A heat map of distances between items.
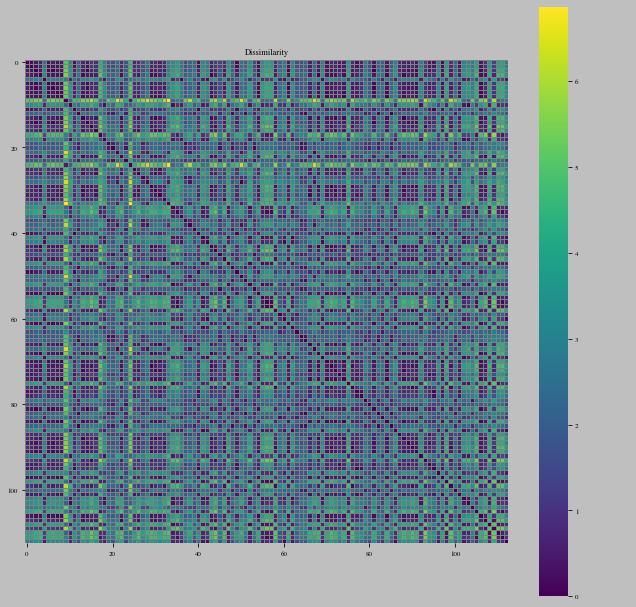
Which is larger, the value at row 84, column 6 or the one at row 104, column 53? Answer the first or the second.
the second
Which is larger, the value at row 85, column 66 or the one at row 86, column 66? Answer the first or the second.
the second
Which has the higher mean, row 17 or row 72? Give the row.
17
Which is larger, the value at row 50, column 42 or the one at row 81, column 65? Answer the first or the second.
the first
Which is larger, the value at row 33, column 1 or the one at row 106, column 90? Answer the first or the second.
the first
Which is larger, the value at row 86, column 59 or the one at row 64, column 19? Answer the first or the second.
the first
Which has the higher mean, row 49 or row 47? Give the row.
47
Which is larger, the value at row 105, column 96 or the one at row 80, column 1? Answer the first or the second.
the second
